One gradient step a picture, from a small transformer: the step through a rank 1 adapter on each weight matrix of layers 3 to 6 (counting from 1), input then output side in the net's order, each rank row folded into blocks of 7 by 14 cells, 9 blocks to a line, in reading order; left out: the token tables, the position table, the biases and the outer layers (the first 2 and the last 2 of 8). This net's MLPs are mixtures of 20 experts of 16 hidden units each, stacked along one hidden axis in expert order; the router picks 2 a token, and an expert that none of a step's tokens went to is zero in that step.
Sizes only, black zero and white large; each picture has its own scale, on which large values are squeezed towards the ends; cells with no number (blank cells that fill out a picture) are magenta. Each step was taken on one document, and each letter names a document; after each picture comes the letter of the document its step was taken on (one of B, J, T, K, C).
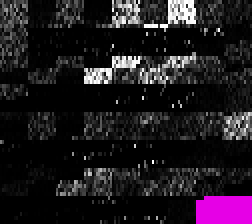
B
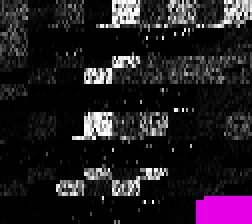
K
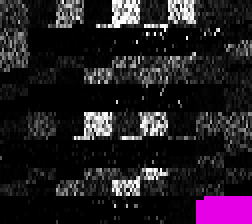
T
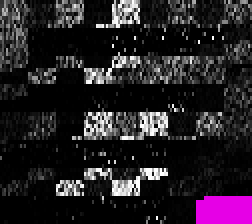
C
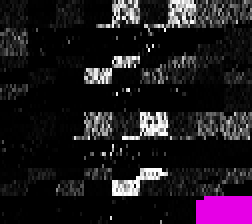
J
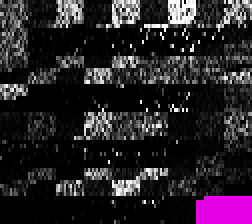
C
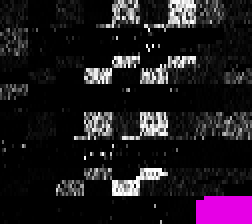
J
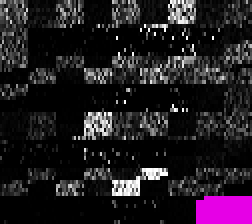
C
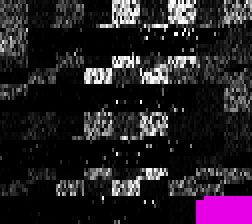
K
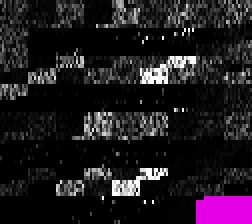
K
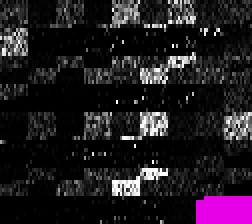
B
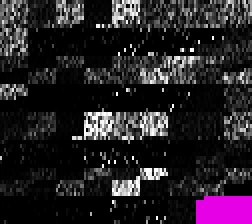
C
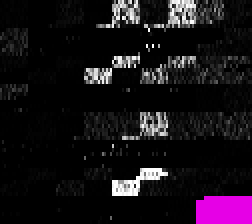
J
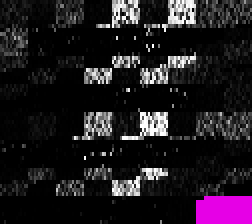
J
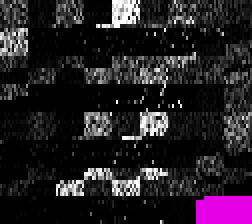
T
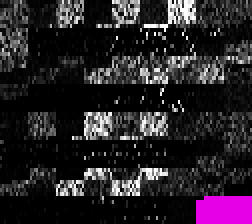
T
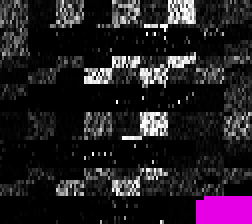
B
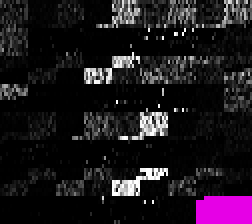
K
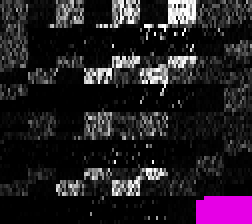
T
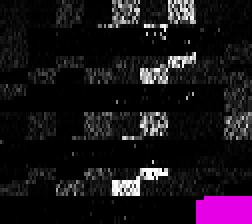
T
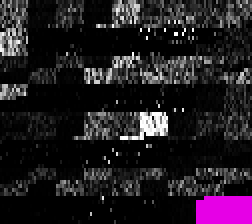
K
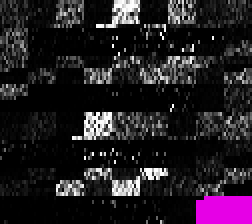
C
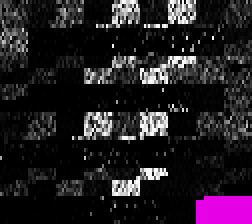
C
